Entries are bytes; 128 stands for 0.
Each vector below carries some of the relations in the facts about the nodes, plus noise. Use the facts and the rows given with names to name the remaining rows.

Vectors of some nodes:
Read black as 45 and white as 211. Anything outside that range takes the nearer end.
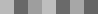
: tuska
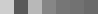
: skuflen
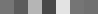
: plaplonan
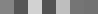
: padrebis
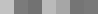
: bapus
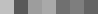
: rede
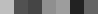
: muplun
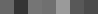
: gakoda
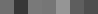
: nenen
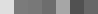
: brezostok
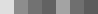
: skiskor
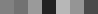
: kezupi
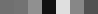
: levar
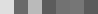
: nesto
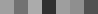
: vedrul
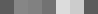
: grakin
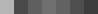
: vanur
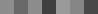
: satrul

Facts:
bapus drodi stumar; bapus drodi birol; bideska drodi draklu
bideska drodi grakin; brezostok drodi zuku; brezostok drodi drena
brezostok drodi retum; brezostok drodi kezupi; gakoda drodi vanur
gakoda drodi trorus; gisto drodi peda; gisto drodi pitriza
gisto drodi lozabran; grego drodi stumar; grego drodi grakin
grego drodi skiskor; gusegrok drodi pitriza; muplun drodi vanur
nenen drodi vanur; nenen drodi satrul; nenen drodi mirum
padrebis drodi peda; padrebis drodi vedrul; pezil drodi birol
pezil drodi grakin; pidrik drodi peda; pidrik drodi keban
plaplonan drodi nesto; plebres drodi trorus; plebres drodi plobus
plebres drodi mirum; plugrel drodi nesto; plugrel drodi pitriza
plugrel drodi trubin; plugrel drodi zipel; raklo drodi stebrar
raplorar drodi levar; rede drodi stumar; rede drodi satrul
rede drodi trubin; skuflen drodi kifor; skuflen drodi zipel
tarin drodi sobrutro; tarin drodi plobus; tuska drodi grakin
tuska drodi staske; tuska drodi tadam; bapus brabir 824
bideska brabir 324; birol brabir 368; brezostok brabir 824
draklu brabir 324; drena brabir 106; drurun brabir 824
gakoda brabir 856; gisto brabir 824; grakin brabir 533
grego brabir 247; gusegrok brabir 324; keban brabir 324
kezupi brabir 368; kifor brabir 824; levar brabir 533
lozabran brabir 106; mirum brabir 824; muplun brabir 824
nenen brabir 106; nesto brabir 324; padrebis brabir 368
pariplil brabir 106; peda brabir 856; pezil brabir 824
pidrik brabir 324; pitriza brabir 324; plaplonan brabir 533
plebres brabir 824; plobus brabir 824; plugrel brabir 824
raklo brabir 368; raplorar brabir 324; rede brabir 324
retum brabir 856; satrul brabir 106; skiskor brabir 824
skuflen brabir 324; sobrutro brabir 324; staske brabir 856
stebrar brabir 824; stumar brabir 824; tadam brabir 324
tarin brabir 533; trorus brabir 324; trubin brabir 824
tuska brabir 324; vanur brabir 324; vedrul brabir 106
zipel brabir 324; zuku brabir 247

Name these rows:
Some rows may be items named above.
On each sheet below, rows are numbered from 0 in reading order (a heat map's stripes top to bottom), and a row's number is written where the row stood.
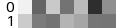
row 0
gisto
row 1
bapus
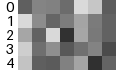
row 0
grakin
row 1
stumar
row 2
peda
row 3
sobrutro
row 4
plebres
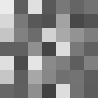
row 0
pitriza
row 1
mirum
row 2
pezil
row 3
tarin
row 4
gusegrok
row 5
raplorar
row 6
tarin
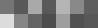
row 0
raklo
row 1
plobus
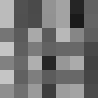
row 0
muplun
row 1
muplun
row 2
raklo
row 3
trorus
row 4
zuku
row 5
trorus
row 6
staske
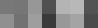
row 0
birol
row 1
staske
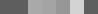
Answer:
grego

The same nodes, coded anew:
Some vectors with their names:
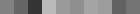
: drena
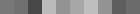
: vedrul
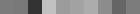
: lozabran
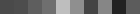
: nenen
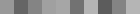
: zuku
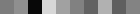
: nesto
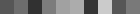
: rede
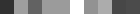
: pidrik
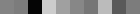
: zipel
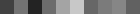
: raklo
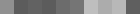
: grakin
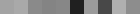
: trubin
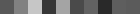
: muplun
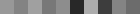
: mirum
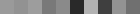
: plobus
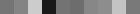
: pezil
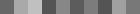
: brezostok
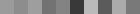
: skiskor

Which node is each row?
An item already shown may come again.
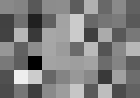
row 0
levar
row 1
raklo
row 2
gusegrok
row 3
zuku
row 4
kezupi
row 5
gisto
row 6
raplorar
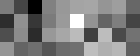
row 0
birol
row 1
padrebis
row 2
skuflen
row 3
grakin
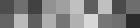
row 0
raplorar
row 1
peda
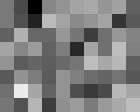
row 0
birol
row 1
trorus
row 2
plaplonan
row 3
stumar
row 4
grakin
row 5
tarin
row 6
plugrel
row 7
grego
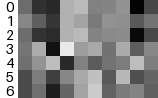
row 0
vanur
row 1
satrul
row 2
vanur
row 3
pitriza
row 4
bapus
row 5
raplorar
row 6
raklo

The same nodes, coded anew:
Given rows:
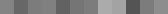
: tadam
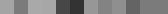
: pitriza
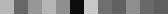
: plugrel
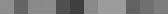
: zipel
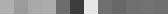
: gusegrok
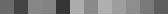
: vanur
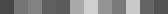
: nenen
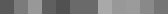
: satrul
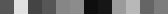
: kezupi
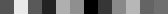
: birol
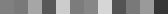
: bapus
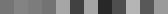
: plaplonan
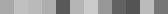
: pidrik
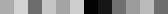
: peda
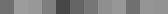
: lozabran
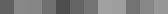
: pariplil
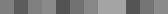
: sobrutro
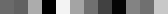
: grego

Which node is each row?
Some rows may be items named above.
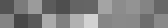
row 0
satrul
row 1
plebres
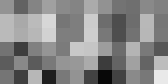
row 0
brezostok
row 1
gisto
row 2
gisto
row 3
muplun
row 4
tarin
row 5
zuku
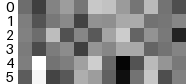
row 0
muplun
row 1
trorus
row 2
rede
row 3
trorus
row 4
padrebis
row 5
raklo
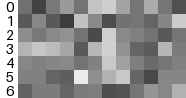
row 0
muplun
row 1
grakin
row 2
skuflen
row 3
pidrik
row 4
raplorar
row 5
pezil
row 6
levar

